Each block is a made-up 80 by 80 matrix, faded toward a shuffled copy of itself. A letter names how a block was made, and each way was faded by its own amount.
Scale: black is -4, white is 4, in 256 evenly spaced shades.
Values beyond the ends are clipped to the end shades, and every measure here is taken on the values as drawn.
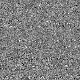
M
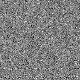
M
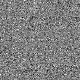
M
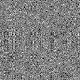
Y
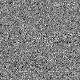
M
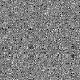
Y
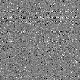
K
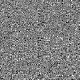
Y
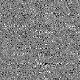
K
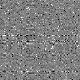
K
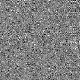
Y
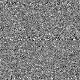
M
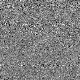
M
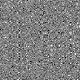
Y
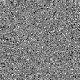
Y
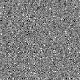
Y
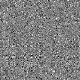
Y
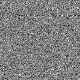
M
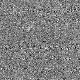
M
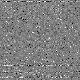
K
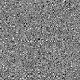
Y
